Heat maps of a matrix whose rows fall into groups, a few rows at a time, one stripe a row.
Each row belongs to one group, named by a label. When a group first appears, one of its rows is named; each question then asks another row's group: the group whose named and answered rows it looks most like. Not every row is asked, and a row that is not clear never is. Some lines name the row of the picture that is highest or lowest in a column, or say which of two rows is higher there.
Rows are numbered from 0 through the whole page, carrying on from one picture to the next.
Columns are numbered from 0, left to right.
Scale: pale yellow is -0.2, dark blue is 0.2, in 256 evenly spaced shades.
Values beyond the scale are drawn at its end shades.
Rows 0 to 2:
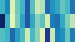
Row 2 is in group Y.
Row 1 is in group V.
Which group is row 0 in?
V
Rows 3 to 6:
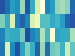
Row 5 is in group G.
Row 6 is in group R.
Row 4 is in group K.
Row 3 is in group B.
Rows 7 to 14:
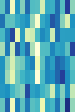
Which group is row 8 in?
V
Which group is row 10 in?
K
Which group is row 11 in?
V
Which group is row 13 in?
G
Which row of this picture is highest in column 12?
12
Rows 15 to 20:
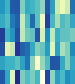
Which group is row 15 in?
B
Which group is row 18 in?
R
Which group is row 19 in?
V
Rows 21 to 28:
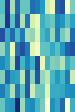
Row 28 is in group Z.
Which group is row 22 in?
K
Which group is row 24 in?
K
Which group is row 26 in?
G
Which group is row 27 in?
K
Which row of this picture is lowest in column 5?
23
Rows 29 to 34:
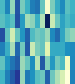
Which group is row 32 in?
K
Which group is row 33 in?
Z
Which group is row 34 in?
B
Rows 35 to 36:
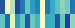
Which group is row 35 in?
R
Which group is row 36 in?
G
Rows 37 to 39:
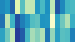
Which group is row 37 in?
Y
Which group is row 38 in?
R
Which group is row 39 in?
R
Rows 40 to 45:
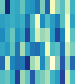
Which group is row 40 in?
B
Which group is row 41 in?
V
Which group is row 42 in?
V
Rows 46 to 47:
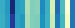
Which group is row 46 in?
Y
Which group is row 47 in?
Y
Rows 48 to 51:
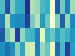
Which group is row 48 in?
G
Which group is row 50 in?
R
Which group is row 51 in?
Y
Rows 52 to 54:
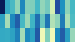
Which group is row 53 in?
R
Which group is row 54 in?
G
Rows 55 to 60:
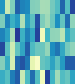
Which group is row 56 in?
G
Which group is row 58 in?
V
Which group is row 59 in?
K
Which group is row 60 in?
B
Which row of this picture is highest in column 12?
55
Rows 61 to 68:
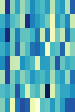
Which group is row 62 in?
G
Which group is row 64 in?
Z
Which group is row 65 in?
V
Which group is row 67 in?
R
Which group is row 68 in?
K
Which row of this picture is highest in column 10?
68
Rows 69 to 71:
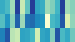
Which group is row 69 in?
Z
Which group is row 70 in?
Z
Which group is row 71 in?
V
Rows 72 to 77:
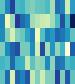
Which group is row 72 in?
Y
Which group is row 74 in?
V
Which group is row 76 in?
Y
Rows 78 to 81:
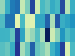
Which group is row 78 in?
Z
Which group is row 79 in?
Y
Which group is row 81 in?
Z
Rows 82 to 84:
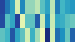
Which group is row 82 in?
Y
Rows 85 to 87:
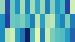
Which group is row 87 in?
K
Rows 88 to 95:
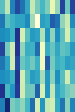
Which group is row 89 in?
V
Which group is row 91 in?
R
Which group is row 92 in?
R
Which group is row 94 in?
R
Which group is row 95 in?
Z
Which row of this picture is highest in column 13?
92
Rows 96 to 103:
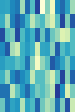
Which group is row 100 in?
V
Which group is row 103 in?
G
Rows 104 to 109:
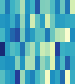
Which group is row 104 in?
G
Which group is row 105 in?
K
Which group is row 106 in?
B
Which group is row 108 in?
Y
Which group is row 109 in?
Z
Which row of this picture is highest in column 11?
107
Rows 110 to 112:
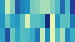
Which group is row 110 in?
K
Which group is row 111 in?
Y
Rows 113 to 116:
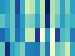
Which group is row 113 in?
R
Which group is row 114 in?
R
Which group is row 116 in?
B
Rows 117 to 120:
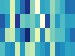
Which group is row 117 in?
K
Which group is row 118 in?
R
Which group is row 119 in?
K
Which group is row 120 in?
Y
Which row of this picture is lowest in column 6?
120
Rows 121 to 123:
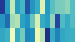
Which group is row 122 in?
V
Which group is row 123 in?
V
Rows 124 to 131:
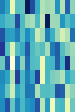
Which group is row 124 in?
G
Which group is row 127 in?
V
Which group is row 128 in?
G
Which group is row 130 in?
V
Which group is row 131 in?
B
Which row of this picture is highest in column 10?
127
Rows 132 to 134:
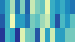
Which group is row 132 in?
K
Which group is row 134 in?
R
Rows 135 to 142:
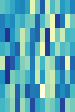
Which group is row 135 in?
K
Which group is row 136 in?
Y
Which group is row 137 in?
B
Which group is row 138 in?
B
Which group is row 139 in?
Z
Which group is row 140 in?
Z
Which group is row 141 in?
G
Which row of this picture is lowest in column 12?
137
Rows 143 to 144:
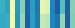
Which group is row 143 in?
G
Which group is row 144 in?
G
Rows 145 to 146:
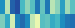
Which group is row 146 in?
K
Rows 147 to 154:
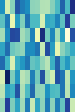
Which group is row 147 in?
K
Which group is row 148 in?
G
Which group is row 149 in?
Z
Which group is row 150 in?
B
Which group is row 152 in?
Z
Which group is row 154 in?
G
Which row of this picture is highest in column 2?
149
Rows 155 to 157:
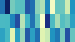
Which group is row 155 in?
B
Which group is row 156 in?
B
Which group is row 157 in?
G
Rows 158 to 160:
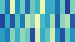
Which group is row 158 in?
G
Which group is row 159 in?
Y
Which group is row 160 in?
Z
